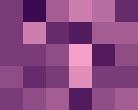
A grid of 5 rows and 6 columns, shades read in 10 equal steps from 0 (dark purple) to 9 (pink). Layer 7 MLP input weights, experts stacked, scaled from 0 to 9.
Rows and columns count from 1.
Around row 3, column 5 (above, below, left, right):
5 3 9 4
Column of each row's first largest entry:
4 2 4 4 3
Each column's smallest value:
3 0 2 1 1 2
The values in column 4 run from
1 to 9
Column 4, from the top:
7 1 9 8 1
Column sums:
16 16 19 26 19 19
